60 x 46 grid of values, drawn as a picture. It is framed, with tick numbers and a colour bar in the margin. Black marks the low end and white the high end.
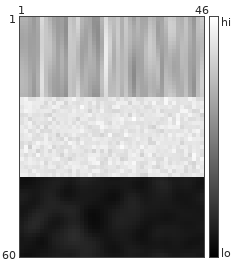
The table splits into 3 rows of 1 panel. Panel 1,1: high, streaked downward. Panel 2,1: very high, fine-grained, faint in contrast. Panel 3,1: very low, blotchy, faint in contrast.
